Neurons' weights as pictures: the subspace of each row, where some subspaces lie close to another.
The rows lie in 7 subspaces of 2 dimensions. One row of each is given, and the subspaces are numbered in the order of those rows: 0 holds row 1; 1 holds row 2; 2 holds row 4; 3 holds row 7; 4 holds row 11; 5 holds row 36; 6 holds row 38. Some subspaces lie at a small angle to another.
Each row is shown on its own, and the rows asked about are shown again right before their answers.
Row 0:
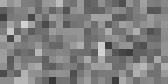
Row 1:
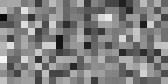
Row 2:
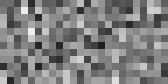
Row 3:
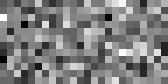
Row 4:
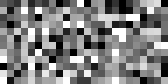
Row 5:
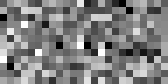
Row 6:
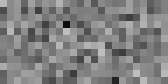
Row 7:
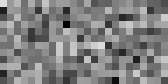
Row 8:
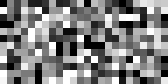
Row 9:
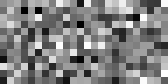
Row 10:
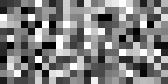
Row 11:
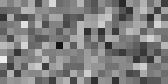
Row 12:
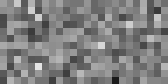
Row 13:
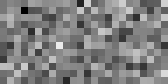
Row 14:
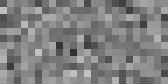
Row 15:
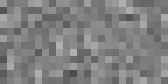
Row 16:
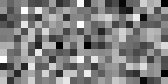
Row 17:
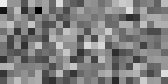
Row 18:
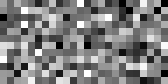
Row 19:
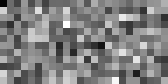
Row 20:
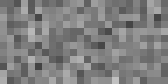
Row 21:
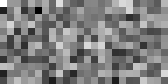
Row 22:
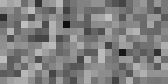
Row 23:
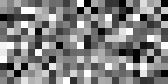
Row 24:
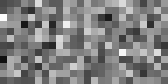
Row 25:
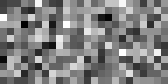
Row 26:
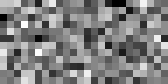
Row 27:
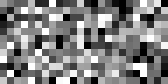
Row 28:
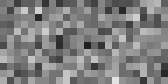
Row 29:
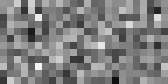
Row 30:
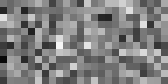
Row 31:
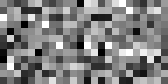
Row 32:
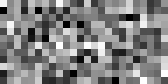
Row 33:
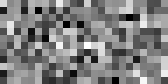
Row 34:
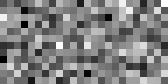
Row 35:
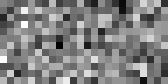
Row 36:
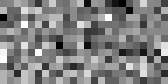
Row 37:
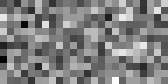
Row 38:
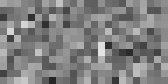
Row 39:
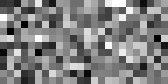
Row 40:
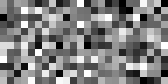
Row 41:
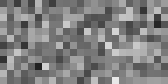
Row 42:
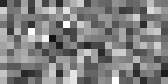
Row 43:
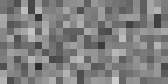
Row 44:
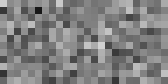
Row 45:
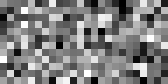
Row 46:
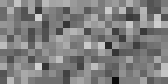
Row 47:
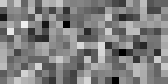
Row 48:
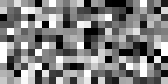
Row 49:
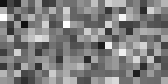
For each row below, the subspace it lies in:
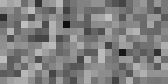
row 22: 0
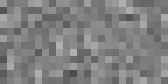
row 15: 3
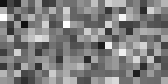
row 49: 3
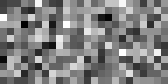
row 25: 0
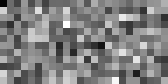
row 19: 3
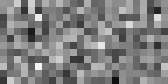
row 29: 1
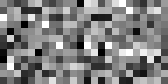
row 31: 6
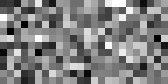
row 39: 3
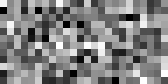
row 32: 5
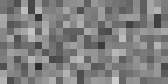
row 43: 1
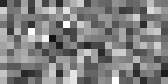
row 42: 0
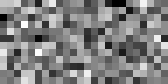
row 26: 3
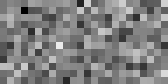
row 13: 1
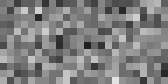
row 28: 4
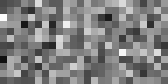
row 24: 0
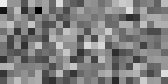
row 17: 6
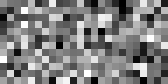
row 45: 4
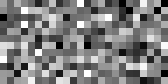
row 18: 2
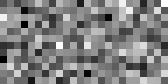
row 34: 2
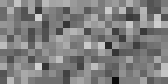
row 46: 4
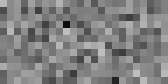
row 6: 5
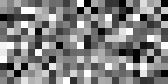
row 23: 1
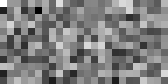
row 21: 6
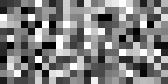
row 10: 0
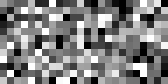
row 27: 4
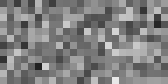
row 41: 4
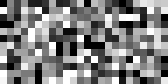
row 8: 3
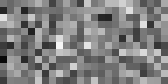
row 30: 0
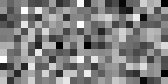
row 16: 2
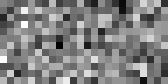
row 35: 4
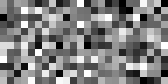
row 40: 2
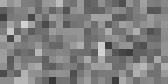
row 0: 6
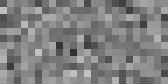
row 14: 3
